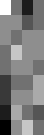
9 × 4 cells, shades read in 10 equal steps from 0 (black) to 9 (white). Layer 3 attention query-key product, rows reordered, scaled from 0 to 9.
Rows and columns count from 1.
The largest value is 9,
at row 1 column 1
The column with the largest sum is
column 2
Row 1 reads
9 4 1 4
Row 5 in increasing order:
4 4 5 5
